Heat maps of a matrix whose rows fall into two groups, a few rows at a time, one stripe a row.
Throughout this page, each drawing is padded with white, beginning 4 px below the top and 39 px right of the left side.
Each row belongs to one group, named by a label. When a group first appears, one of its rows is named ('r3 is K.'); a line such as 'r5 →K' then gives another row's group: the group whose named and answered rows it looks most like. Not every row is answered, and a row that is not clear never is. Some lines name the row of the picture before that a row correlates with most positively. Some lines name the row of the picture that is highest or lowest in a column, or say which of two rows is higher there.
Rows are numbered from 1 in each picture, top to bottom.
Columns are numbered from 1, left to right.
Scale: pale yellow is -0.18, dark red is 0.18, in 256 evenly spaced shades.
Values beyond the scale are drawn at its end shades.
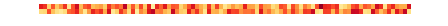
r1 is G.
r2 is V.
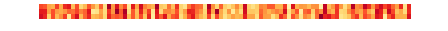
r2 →G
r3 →G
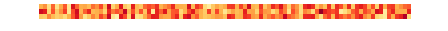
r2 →G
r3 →V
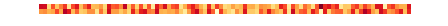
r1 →G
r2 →G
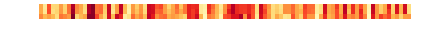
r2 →V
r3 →V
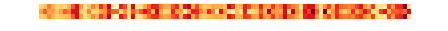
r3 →V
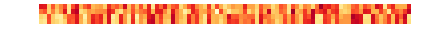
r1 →G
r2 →G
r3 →V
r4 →V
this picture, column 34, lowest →1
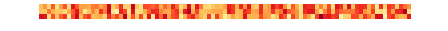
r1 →V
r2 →V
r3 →G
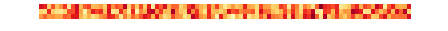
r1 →G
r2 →V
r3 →G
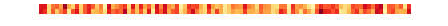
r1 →G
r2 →G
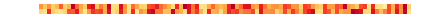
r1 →V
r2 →V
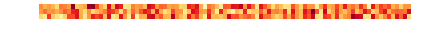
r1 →V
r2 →G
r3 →V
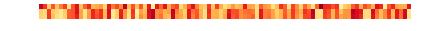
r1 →G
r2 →V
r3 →V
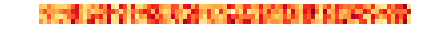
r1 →V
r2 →G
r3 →V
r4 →V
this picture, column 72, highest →2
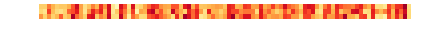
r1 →V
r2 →V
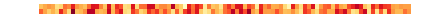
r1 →V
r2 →V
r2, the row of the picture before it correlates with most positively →3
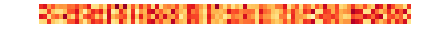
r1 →G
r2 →V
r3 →G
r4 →V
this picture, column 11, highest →1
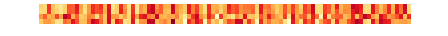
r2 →V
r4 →V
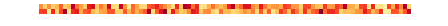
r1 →V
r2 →G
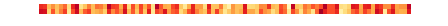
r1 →G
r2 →G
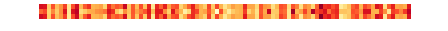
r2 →G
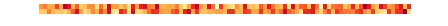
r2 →V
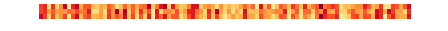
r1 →G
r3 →G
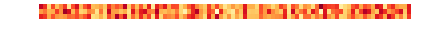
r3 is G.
